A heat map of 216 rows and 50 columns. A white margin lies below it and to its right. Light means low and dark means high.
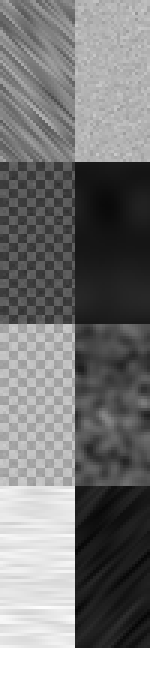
The table splits into 4 rows of 2 panels. Panel 1,1: middling, slanting down to the right. Panel 1,2: low, fine-grained, faint in contrast. Panel 2,1: high, checkered. Panel 2,2: very high, smooth, faint in contrast. Panel 3,1: low, checkered. Panel 3,2: high, blotchy. Panel 4,1: very low, streaked across, faint in contrast. Panel 4,2: very high, slanting up to the right, faint in contrast.
